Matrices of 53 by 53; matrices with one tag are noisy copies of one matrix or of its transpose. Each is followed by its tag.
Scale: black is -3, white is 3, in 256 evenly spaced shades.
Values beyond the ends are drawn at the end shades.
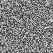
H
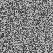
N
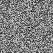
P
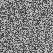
N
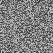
P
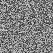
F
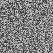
N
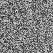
N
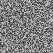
H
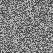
P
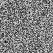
N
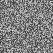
P
